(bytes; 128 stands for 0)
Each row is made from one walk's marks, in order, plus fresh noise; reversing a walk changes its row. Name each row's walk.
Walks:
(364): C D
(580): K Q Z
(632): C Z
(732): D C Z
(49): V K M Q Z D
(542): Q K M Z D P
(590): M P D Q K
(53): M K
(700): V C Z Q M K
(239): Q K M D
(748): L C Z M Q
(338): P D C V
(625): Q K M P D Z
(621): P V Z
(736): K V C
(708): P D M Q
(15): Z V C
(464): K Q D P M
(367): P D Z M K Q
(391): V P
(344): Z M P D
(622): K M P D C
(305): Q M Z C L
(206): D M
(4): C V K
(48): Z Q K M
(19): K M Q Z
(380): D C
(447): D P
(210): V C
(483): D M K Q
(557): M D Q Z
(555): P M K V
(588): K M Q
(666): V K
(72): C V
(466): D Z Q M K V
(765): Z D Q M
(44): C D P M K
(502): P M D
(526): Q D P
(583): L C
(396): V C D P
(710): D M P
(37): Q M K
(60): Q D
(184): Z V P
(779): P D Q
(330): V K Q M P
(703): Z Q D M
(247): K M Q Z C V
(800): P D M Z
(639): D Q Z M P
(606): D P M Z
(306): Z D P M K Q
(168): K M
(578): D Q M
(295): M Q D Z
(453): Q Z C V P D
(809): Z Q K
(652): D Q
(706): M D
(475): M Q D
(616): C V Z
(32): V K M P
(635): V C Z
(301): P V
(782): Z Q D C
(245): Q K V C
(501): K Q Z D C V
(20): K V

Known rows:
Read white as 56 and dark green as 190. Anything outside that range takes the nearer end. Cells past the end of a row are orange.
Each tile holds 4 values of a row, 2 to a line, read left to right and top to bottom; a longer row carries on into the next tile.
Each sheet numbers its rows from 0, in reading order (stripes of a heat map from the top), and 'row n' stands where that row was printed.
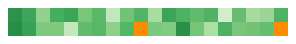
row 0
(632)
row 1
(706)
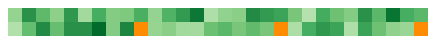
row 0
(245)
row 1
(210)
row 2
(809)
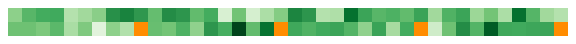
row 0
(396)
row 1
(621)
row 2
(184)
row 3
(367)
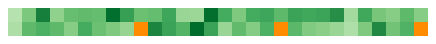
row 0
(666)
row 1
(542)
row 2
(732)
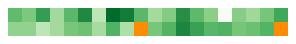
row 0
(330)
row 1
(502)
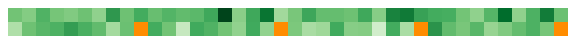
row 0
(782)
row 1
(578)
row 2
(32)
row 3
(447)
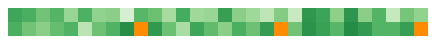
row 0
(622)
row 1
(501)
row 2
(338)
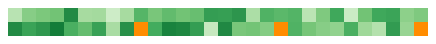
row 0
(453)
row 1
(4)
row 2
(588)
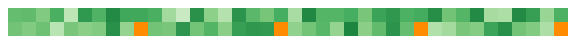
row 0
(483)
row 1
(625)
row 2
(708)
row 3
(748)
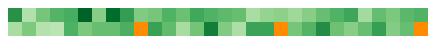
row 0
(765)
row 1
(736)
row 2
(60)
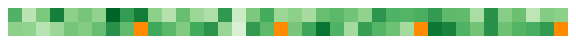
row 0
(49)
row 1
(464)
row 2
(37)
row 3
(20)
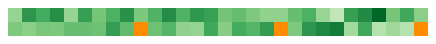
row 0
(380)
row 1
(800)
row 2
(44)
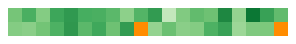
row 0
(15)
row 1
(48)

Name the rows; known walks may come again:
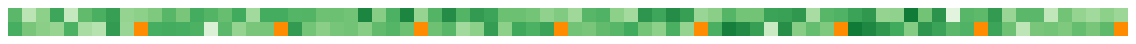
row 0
(588)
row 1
(364)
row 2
(206)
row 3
(800)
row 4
(652)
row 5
(4)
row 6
(72)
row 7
(580)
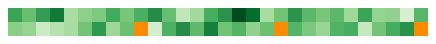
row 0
(635)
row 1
(306)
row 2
(622)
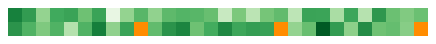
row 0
(616)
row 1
(555)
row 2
(53)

